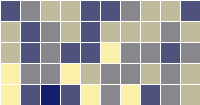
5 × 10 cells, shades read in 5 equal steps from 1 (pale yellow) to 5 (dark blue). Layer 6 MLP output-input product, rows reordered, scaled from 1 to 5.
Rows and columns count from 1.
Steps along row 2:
up down down up down same same up down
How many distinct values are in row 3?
4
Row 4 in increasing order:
1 1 2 2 2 3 3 3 3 3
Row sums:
30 26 31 23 28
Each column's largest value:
4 4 5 4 4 4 3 4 4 4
